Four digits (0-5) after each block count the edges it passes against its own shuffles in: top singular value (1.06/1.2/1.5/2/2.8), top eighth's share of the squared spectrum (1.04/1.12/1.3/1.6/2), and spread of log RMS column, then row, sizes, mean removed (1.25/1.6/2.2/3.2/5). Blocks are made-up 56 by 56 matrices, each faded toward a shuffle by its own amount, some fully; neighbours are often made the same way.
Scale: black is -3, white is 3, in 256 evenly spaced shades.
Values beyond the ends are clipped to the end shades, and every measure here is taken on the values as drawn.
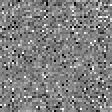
4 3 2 1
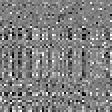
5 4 3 3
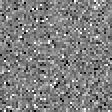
3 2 0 1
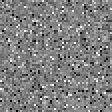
1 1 0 0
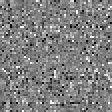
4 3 1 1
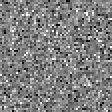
0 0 0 0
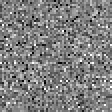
1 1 0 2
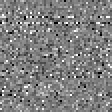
2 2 0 2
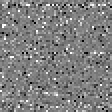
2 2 0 1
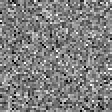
0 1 1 0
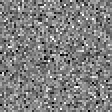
0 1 0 0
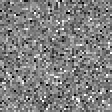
0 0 0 0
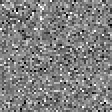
0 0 0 0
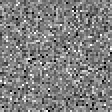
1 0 1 0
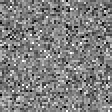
0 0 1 0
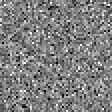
0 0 0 0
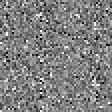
1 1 2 0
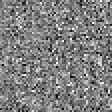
0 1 2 0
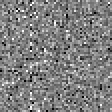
1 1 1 0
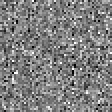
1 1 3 0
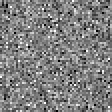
0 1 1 0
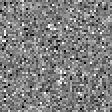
1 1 1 0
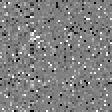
3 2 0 0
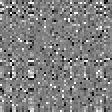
4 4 2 2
